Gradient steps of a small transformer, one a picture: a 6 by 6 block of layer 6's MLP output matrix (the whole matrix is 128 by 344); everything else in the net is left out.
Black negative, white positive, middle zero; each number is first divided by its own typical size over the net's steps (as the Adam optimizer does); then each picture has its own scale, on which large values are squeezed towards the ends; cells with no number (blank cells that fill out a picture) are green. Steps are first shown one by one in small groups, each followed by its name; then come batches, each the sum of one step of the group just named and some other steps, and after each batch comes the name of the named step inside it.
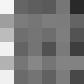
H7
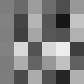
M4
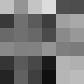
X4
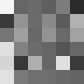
H7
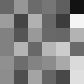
M4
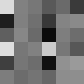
H7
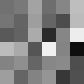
M4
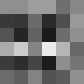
M4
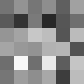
M4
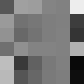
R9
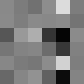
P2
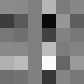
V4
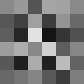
P2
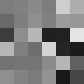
P2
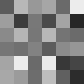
R9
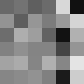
P2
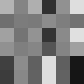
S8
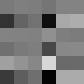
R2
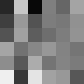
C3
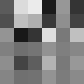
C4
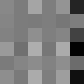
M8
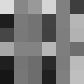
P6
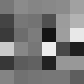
C3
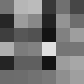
C4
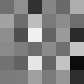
C3
